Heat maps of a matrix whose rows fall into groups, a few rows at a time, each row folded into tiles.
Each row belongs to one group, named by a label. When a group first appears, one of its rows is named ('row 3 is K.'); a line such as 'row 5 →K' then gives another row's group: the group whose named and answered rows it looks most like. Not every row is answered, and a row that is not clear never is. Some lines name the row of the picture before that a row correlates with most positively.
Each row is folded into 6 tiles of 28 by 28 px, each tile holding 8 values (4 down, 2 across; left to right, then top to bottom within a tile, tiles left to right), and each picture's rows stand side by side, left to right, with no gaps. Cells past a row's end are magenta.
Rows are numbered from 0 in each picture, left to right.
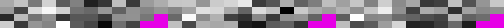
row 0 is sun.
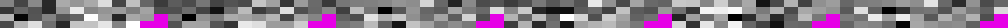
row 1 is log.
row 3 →log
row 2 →log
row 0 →log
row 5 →log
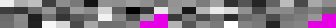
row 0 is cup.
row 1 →sun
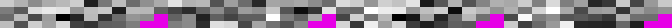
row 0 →sun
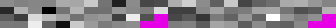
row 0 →log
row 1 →cup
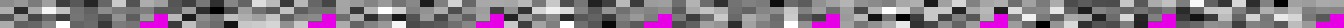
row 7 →cup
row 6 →sun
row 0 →sun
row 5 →sun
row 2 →sun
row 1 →log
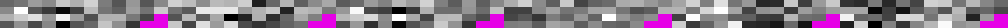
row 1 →sun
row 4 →sun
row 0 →log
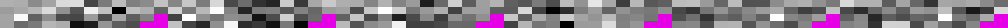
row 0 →sun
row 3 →log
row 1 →sun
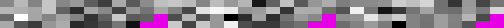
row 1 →sun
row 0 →sun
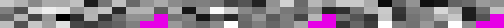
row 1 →sun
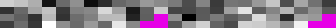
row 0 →cup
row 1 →log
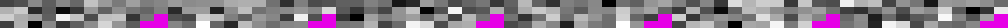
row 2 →log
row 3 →cup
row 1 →log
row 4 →log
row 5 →cup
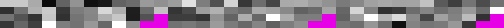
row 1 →cup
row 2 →log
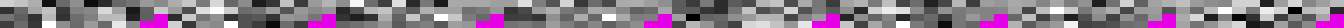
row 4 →log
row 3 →cup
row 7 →sun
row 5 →sun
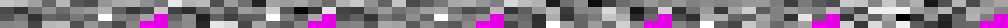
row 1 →cup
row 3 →cup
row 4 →log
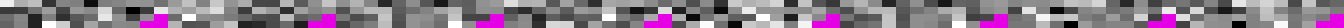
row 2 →cup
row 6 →log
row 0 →cup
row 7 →log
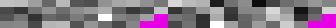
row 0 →cup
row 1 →cup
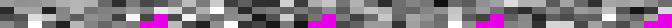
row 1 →sun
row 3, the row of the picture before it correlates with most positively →0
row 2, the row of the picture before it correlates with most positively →1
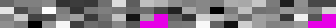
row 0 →sun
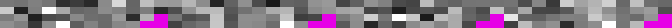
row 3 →log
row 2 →log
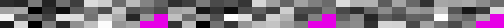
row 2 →cup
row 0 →log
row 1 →log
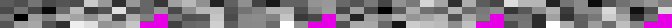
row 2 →log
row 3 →cup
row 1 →cup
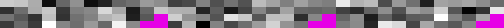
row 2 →cup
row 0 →cup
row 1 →log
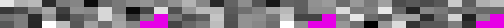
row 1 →cup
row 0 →cup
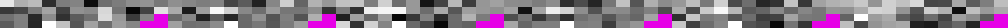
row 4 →sun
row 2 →sun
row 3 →sun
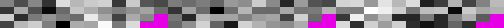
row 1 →log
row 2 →sun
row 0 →log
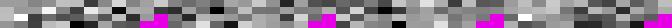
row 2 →log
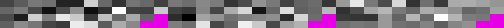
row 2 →cup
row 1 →log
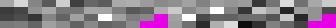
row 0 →cup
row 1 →sun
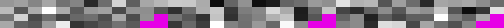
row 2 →cup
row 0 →sun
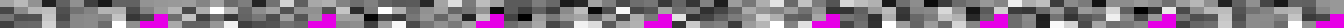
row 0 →cup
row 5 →cup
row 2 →sun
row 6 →cup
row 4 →log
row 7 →cup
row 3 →log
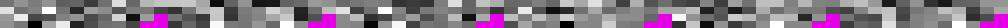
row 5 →cup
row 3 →log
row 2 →sun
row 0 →sun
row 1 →cup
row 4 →log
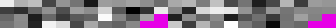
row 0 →cup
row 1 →sun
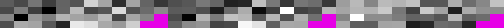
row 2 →sun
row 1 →log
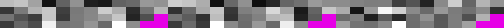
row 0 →cup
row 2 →sun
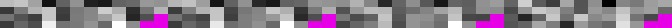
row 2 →cup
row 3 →cup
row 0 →cup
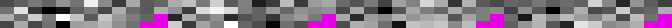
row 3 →log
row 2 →log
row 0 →log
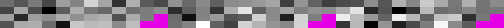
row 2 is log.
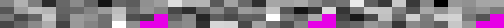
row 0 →cup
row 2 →cup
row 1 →cup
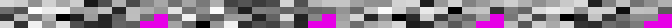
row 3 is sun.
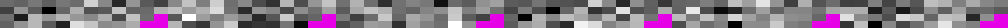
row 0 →log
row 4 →log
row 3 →log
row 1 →sun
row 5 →log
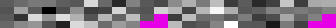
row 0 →log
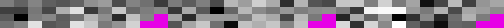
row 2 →sun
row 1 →log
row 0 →log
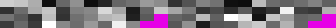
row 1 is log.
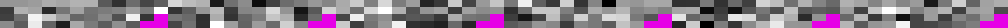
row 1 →cup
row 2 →sun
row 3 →cup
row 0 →log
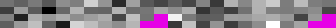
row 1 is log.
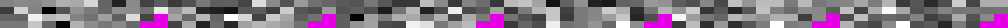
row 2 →log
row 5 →sun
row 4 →log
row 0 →log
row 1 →log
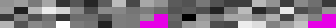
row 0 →sun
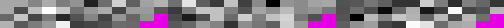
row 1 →cup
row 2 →log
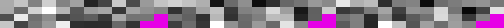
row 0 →sun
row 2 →cup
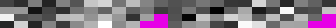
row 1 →log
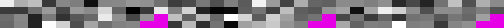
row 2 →sun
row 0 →cup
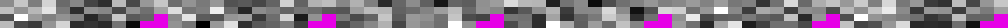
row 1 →sun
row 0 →sun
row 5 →sun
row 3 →cup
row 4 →sun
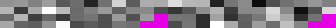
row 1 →cup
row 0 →sun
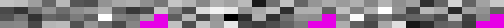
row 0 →cup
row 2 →sun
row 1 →sun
